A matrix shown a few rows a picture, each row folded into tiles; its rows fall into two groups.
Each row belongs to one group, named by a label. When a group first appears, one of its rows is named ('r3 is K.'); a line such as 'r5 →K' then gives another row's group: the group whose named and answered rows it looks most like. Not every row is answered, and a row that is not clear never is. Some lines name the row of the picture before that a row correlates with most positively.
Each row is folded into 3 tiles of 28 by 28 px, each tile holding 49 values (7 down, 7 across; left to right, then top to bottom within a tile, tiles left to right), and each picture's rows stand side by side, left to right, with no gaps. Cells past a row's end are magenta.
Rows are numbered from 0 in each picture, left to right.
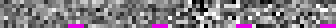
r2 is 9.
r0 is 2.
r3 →9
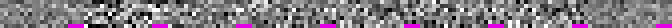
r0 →9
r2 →9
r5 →2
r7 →9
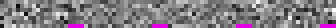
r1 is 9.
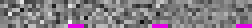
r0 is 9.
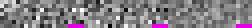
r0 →2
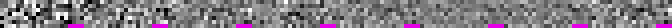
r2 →2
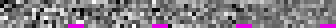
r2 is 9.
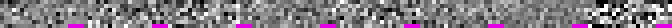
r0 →9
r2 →9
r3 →2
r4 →2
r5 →2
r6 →2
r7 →9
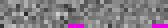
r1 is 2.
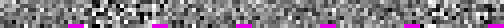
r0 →2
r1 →9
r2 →2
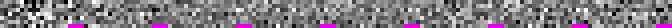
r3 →2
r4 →2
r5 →9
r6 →2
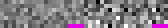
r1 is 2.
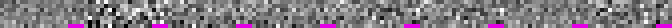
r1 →2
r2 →2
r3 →2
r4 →2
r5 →2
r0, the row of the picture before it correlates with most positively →1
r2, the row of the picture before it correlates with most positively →0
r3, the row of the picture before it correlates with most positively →0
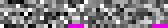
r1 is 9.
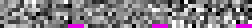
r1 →9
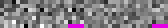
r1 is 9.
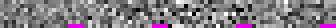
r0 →2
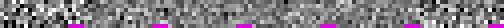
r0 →2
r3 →9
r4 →2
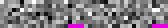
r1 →9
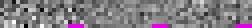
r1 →9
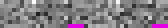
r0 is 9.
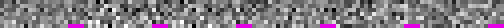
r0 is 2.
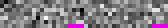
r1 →9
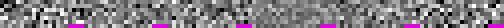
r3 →9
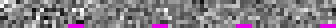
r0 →2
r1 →2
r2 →9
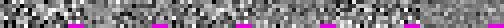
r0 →2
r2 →2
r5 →9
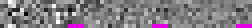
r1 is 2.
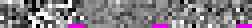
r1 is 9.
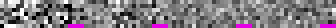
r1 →9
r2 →2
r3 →2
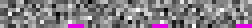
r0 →9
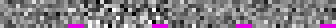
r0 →9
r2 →2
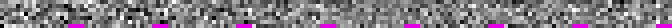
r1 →2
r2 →2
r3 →9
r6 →9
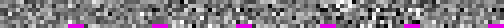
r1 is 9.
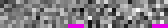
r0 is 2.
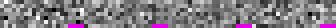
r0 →2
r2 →9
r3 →9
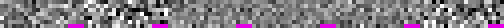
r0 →9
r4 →2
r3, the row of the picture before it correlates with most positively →2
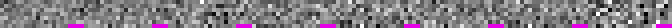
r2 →9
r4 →2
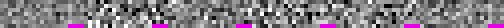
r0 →9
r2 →2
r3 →9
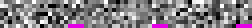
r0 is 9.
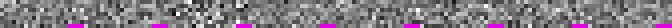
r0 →2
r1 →9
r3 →9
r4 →2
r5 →9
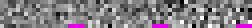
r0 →9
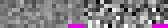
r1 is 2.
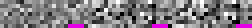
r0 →9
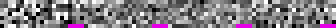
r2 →9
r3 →2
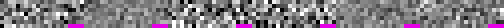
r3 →2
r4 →2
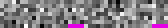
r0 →2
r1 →9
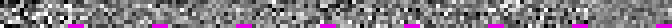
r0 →9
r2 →9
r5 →9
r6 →2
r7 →2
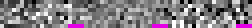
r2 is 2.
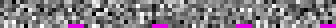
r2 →2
